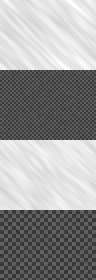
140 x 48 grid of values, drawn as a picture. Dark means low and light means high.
It is made of 4 by 1 panels. Panel 1,1: very high, slanting down to the right, faint in contrast. Panel 2,1: low, checkered. Panel 3,1: very high, slanting down to the right, faint in contrast. Panel 4,1: low, checkered.
